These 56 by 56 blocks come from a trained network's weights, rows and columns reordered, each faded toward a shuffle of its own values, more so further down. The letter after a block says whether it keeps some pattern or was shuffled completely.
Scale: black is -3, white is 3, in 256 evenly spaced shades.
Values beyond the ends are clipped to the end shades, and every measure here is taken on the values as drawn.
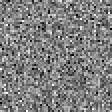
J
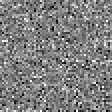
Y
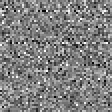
Y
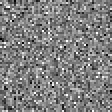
J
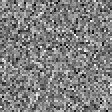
Y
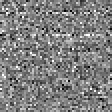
Y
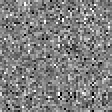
Y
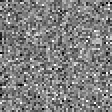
Y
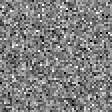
J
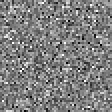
Y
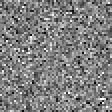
J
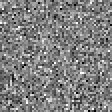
J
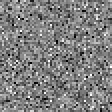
J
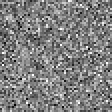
J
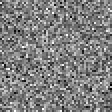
J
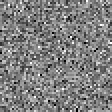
J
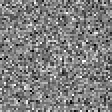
Y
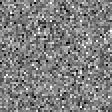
J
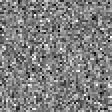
Y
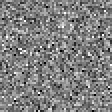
J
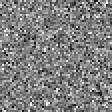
J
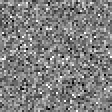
J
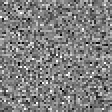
Y
